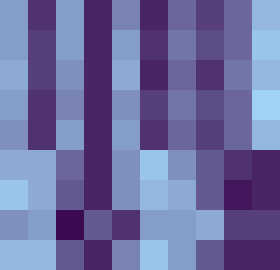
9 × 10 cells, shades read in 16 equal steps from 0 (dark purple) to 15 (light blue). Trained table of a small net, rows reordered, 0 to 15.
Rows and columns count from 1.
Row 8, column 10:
4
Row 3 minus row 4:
1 1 1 0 2 -2 -1 -2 1 -2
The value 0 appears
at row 8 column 3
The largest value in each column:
14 13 11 6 12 14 12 12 8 15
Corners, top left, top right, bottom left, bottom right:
11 13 13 2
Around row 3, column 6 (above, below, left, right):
3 4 12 7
